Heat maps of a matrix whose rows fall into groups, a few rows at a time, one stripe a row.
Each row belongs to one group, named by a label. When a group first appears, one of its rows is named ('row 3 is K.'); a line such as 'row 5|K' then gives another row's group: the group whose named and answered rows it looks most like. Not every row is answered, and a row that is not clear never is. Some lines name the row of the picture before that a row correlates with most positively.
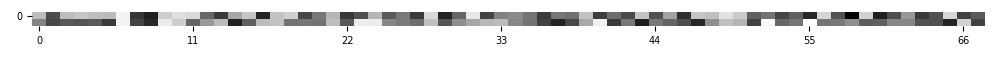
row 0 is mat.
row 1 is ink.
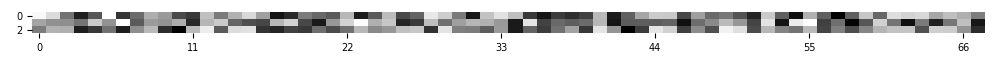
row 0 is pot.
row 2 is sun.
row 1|ink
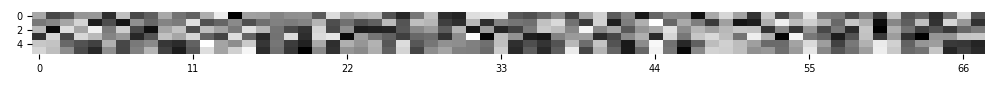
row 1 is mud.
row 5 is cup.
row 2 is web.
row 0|ink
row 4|cup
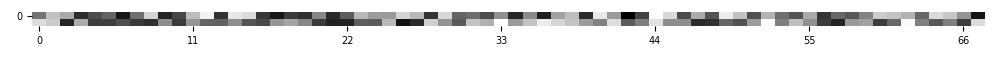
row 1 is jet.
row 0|sun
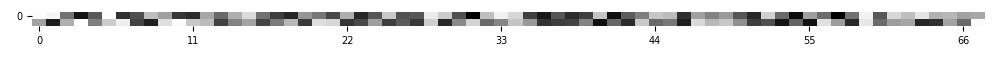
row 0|pot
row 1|mat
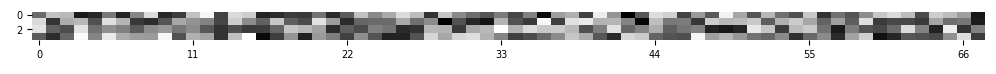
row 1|web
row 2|jet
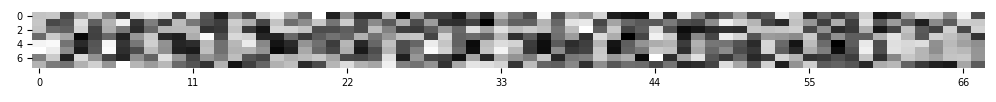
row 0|mud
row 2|jet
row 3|sun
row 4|pot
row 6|mud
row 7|ink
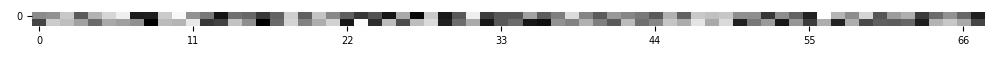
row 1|mat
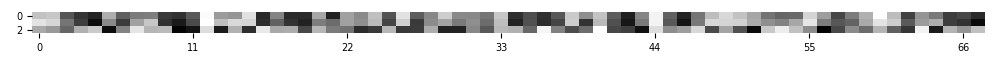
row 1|cup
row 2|mud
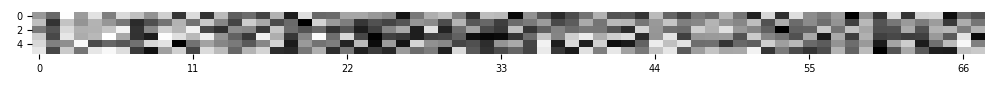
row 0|ink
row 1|web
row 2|mat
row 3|web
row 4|mud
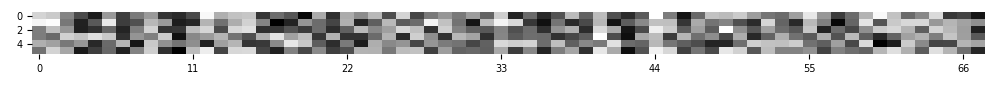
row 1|pot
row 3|mud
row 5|sun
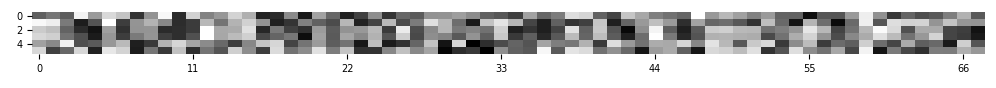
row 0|mat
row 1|pot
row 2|cup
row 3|cup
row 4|web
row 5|web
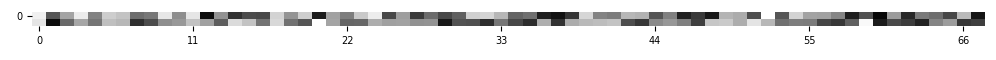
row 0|ink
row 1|web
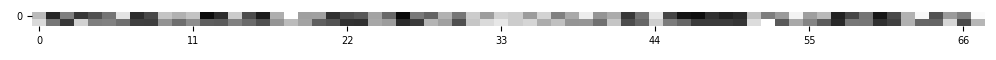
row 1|jet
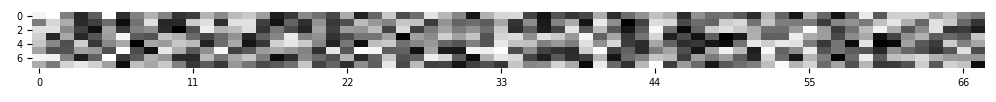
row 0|pot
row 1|sun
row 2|cup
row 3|jet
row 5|ink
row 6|pot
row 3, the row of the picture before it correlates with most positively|0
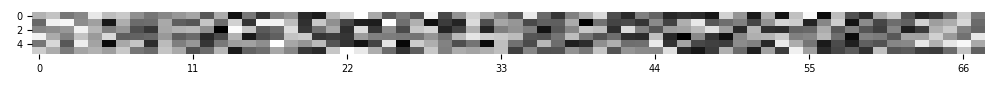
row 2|mat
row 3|jet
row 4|mud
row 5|ink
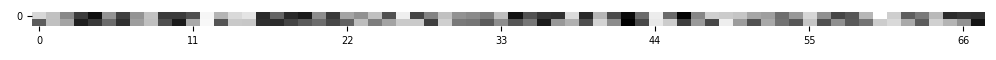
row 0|cup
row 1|sun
